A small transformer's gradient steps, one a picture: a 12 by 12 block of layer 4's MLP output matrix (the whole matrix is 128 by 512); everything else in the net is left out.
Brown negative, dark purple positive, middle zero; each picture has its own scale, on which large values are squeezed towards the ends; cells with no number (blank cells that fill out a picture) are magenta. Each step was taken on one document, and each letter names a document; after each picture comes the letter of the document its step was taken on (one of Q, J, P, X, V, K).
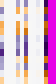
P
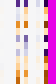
P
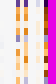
P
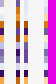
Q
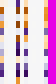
Q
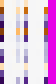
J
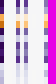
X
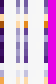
X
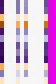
X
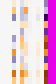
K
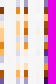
P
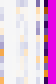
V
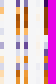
P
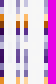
X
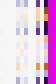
V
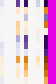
P
